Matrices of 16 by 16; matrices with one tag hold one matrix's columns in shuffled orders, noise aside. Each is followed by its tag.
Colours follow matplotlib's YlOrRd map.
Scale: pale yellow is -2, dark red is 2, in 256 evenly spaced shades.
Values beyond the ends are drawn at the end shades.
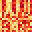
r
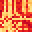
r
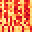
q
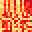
r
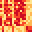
q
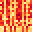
q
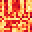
r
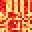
r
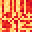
r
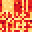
r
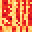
q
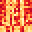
q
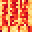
q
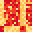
q
